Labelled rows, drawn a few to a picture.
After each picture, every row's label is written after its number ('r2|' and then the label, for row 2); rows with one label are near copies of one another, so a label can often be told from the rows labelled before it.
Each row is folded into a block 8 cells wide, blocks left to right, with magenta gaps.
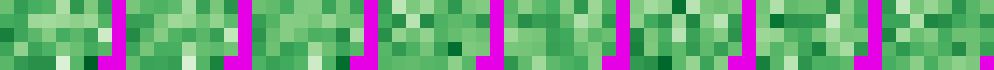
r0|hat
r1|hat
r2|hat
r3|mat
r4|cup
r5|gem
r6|cup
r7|mat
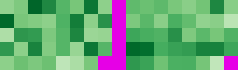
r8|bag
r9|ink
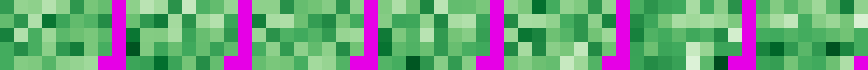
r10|mat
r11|gem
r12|bag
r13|gem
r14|bag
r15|hat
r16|ink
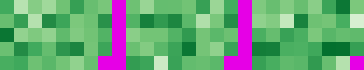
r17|mat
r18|cup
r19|ink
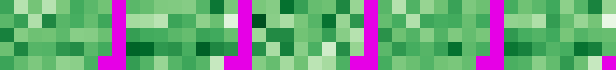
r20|mat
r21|ink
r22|bag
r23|mat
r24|ink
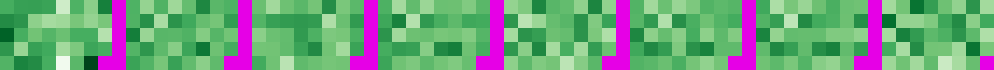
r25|hat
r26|mat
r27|cup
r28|mat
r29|bag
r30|mat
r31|mat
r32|bag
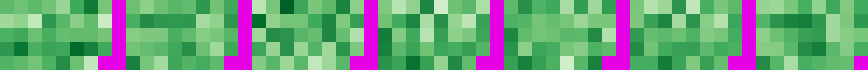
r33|ink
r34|cup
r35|bag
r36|gem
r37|hat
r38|gem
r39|cup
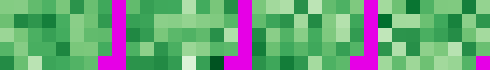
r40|cup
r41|hat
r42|gem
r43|bag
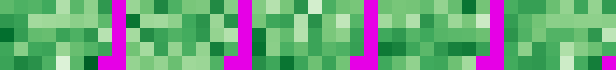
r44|hat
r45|bag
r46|gem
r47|ink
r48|hat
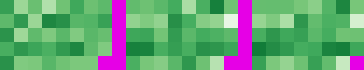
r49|mat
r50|ink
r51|ink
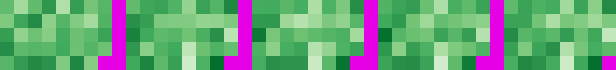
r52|gem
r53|hat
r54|hat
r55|hat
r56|hat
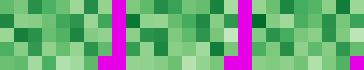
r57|bag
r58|bag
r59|bag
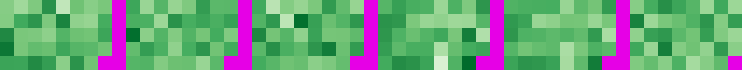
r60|gem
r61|mat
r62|mat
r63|hat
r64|hat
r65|bag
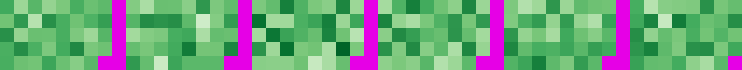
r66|mat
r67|cup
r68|bag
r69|bag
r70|gem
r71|mat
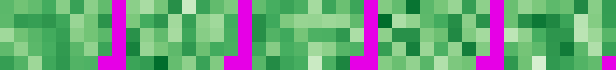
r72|cup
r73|gem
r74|hat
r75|bag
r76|cup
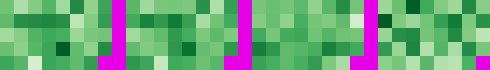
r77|cup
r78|cup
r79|ink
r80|bag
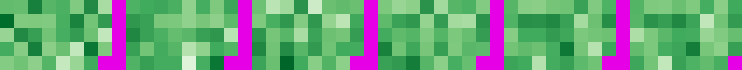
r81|bag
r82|hat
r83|gem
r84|gem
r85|cup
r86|cup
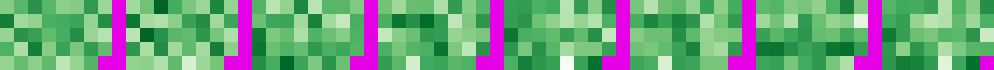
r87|bag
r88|bag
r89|gem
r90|cup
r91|hat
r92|cup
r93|ink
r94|hat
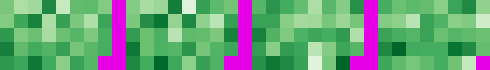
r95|gem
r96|gem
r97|hat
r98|ink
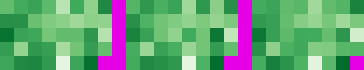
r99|hat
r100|hat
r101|hat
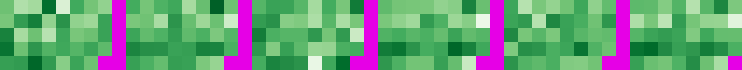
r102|gem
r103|ink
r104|hat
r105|ink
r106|mat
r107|ink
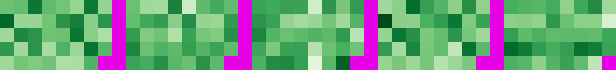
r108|bag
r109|gem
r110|hat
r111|bag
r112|ink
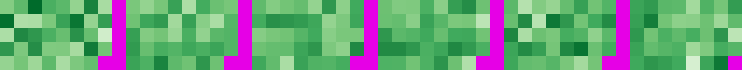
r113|bag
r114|gem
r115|cup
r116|ink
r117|mat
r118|hat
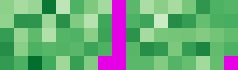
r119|gem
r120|mat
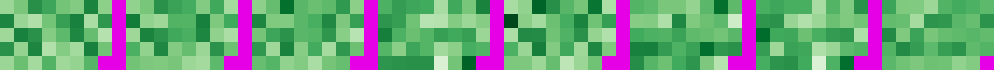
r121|bag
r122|bag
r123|bag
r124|hat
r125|bag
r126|ink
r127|hat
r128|mat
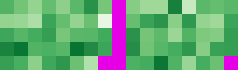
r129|ink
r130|gem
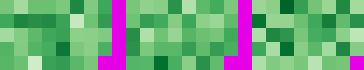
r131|cup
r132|gem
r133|bag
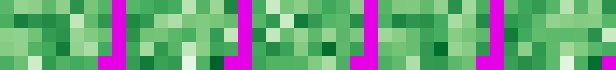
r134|cup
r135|hat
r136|mat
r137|cup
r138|hat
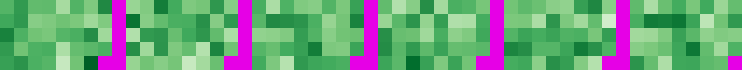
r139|hat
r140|bag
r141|cup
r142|gem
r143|ink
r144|cup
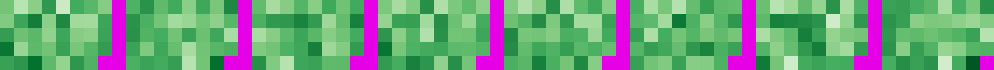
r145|gem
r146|hat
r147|cup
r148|gem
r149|gem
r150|mat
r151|cup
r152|hat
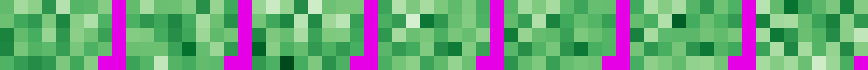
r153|gem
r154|cup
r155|gem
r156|mat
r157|mat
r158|mat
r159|bag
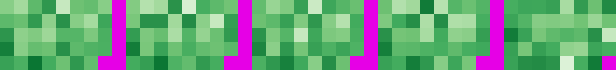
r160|gem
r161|gem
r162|gem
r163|gem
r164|hat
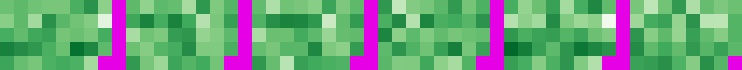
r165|ink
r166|cup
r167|cup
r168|mat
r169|ink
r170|gem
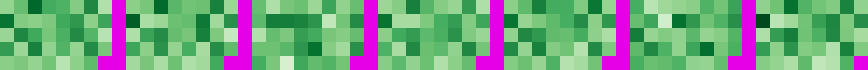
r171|bag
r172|bag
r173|cup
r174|bag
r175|bag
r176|mat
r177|bag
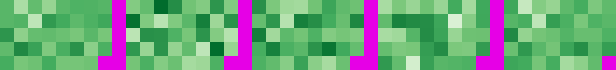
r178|mat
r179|bag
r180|mat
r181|cup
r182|mat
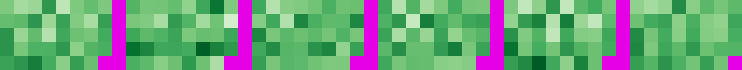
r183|gem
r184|ink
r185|mat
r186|mat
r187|gem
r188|gem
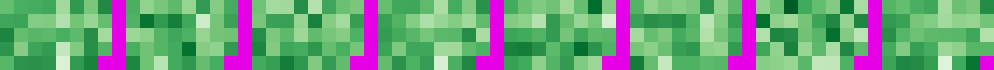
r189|hat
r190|cup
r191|gem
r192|hat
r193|ink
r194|cup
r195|bag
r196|hat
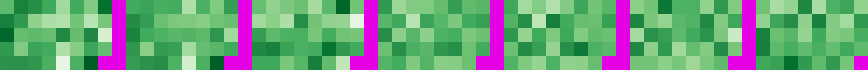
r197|hat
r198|hat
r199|ink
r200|mat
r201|mat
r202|bag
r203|gem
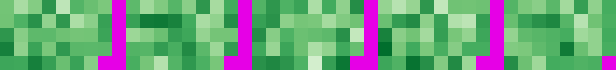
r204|gem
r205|cup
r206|hat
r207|gem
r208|cup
